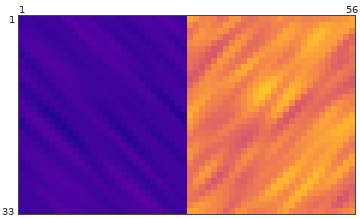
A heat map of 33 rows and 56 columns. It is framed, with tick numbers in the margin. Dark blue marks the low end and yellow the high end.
It is made of 1 by 2 panels. Panel 1,1: very low, slanting down to the right, faint in contrast. Panel 1,2: high, slanting up to the right.
